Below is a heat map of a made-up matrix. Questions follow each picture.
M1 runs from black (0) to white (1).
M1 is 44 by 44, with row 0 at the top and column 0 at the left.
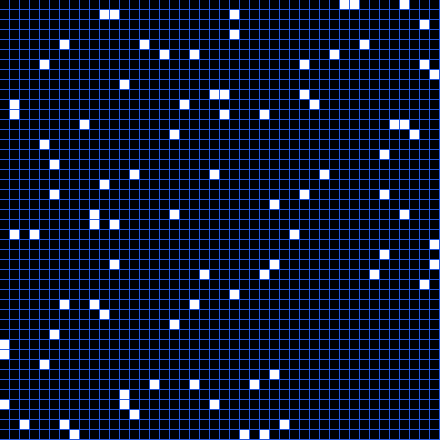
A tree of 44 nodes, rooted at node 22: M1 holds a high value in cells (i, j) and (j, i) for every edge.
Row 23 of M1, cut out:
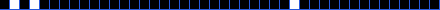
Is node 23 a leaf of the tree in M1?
no
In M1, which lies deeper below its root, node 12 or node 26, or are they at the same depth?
node 12
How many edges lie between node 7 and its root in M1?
4
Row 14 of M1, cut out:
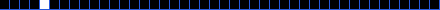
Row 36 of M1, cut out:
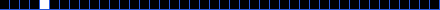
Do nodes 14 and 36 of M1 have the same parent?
yes
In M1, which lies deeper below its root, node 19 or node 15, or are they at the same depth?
node 15
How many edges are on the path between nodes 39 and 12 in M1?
1
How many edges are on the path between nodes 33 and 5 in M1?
1
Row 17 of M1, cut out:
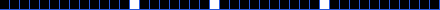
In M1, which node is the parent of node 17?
21
